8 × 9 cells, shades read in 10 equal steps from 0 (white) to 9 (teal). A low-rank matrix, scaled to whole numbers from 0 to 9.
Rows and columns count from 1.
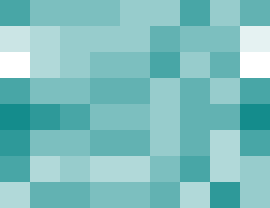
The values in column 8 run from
3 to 8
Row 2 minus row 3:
2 0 0 -1 -1 -1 1 -1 1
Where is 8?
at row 5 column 2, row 6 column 1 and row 8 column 8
